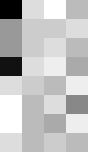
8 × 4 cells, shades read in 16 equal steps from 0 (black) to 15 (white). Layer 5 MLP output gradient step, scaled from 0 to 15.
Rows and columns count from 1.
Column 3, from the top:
15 12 13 14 11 13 10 12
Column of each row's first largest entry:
3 4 3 3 4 1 1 1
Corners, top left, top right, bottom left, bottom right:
0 11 13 11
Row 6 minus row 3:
6 -1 0 -3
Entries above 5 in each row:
3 4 4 3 4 4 4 4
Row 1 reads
0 13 15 11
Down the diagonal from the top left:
0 12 13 10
